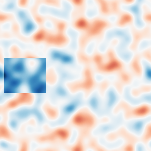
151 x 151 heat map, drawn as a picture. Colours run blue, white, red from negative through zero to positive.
Ninth with the lowest average: middle left. Average level on the scale: 50%. Roughest part: middle left. Odd patch: lower, in the middle left.
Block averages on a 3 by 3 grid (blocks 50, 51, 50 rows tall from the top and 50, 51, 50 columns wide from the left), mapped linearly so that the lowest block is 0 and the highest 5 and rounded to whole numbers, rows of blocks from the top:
4 5 4 | 0 3 4 | 4 5 4
